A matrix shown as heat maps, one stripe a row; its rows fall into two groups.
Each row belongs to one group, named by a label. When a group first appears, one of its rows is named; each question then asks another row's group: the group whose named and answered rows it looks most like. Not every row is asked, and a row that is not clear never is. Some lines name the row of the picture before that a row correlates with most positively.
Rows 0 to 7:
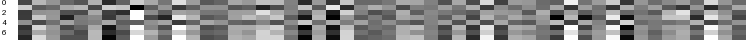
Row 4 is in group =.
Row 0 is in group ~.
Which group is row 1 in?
=
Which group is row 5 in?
~
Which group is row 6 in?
~
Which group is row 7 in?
~
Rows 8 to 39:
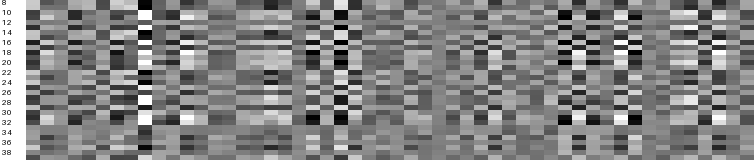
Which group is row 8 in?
=
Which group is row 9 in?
=
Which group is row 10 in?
~
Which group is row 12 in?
=
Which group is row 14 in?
=
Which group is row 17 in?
=
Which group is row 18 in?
~
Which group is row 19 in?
~
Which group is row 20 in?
~
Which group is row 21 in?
~
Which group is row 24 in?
=
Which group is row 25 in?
~
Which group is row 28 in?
~
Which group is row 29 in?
=
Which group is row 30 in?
~
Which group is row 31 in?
~
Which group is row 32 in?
~
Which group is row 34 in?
=
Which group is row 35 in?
=
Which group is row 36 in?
=
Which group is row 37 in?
=
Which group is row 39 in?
~
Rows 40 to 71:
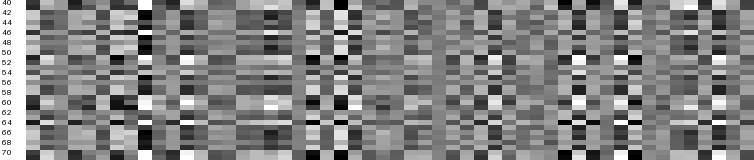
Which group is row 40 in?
~
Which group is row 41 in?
~
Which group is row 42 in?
=
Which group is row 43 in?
=
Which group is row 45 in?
=
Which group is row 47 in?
=
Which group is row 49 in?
=
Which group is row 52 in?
~
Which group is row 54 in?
~
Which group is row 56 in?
=
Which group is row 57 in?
=
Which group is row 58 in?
=
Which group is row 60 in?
~
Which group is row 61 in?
~
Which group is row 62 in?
=
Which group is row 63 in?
=
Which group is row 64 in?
~
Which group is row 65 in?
=
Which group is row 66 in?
=
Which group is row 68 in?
=
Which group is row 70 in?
~
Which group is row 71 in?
~
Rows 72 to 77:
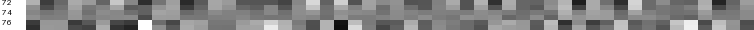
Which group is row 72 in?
=
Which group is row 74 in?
=
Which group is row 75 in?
=
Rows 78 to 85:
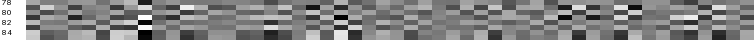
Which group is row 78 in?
=
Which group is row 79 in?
~
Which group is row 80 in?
=
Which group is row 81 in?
~
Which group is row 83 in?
~
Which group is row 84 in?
=
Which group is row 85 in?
=
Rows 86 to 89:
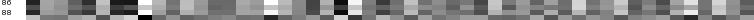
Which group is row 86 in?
~
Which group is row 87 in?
~
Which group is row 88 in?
~
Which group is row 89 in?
=
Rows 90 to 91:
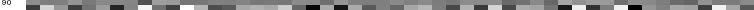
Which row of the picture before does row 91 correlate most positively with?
87
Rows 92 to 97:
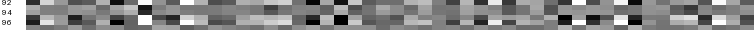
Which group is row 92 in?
~
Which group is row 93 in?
=
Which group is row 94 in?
=
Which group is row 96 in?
~
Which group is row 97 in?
=
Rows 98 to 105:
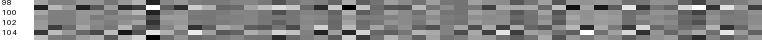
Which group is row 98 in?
=
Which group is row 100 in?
=
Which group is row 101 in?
=
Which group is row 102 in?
=
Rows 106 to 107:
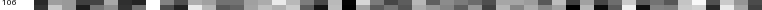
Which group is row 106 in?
~
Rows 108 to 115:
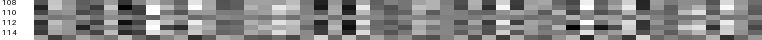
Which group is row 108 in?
~
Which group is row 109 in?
~
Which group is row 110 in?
~
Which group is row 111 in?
=
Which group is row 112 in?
~
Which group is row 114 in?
~
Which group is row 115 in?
=
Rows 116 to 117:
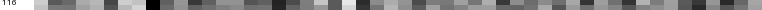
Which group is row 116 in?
=
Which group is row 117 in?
=
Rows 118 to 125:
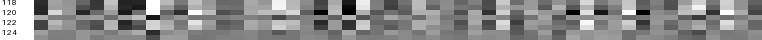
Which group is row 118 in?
~
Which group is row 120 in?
~
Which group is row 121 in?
=
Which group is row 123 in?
~
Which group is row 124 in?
=
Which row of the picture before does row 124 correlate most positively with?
117
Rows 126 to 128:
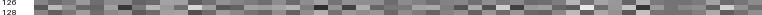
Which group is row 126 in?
=
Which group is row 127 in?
~
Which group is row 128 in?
=
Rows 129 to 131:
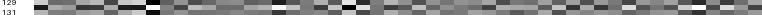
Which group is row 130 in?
~
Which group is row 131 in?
=
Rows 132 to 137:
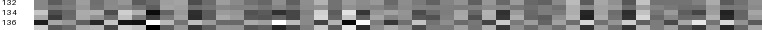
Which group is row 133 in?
=
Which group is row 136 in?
~
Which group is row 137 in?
=
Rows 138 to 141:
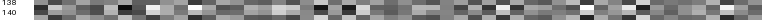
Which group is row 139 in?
~
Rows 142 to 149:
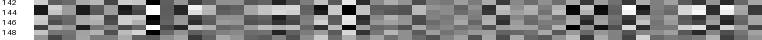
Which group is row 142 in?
=
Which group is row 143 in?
~
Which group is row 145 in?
=
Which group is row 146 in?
=
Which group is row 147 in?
~
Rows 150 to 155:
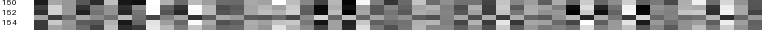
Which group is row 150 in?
~
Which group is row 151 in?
~
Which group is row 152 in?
~
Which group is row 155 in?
~
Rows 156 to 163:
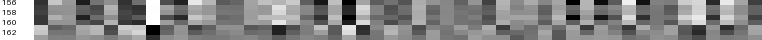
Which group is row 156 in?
~
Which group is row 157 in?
~
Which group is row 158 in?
~
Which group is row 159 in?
~
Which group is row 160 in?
~
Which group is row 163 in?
=
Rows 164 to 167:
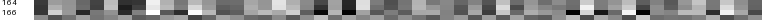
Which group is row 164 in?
~
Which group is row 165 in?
~
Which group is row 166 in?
~
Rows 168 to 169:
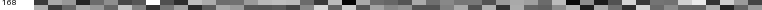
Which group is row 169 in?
=
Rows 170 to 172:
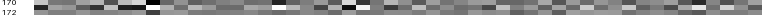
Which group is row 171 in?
~
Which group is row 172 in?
=
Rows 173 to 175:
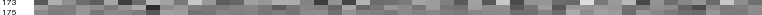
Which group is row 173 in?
~
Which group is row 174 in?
=
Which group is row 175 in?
=
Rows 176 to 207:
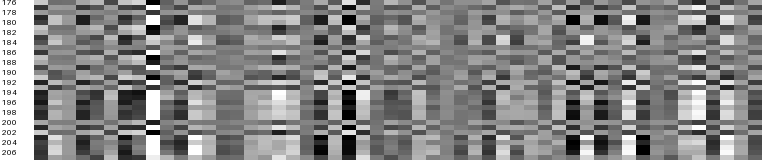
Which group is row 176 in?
=
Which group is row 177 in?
~
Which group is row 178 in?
=
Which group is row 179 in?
~
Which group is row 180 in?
~
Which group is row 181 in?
=
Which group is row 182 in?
=
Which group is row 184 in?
~
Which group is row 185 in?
=
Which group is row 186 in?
~
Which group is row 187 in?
=
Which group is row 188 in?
=
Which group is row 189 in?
~
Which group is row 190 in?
=
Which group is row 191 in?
=
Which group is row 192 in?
~
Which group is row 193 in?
=
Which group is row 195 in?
~
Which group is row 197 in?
~
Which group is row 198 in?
~
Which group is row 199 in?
~
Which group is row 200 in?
=
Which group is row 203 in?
~
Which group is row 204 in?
~
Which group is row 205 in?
~
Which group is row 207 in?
~
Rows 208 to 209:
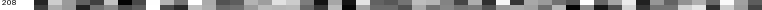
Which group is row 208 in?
~
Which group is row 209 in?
~
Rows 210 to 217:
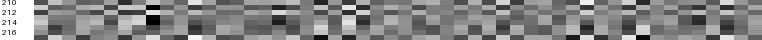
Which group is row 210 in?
~
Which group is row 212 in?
~
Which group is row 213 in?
=
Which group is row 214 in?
=
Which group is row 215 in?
=
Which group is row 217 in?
~
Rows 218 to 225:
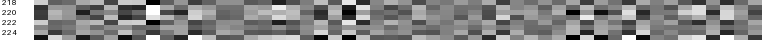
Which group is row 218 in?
=
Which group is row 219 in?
~
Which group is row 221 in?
~
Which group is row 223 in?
=
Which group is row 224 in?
=
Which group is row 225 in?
~
